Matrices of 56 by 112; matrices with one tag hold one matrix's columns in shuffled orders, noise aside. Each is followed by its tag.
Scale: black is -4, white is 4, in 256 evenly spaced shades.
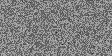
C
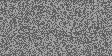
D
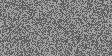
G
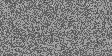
D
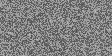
G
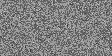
D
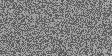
G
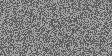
G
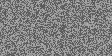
C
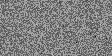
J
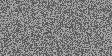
J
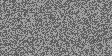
G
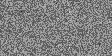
C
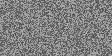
J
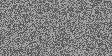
J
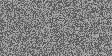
J
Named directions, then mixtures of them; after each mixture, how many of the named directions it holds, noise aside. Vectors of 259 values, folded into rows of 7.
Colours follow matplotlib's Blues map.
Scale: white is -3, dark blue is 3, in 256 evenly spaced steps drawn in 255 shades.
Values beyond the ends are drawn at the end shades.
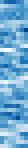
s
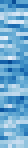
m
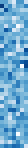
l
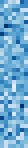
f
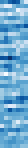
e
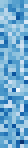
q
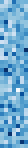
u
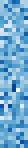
two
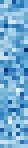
three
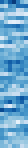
two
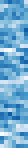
one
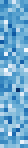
one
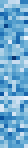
two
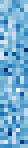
one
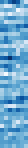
one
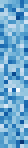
one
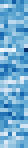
three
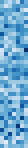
two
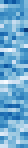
one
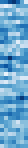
two
